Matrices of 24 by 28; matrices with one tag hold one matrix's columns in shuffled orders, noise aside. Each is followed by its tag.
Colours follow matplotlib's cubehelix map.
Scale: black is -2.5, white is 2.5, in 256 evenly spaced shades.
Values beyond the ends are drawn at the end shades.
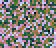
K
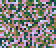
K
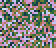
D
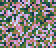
D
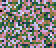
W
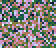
D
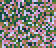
D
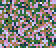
K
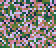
D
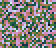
W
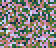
D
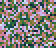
W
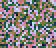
W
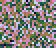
W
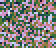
D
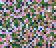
W
